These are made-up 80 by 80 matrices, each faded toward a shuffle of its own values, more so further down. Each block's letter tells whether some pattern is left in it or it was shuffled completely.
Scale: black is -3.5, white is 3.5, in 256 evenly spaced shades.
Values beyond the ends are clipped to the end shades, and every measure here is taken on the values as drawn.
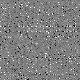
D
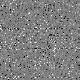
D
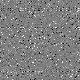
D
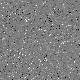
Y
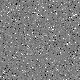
Y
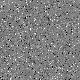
Y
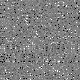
D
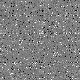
D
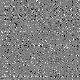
D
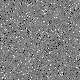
Y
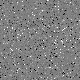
Y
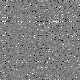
D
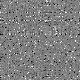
D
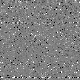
D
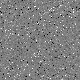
Y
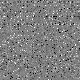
D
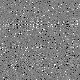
D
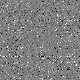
D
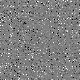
D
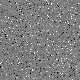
Y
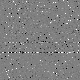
D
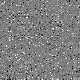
D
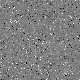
Y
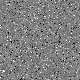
Y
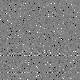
D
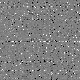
D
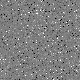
Y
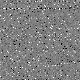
D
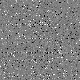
D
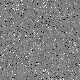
Y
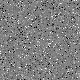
Y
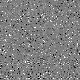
D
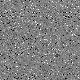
D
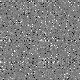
D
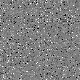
D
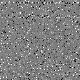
D
